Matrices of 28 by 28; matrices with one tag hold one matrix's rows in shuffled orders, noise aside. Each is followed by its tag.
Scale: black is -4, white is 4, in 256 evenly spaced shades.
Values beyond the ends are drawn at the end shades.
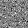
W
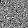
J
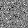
J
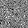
J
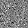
J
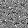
W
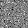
J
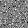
W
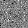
J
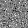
W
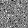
J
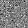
J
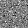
W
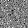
J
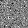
J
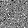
J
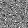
W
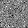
J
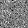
J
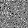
J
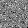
W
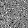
J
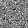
W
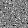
W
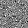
W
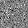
J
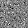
J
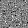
W
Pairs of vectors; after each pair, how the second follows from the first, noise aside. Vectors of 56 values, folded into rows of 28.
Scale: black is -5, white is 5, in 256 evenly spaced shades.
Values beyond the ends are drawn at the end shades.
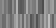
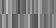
reversed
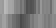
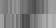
reversed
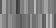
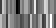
scaled up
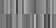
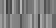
reversed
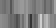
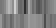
reversed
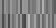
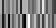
scaled up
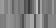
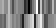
scaled up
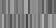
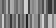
scaled up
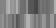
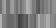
reversed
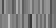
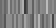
reversed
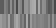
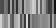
scaled up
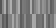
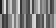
scaled up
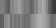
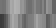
reversed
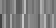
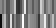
scaled up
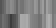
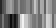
scaled up
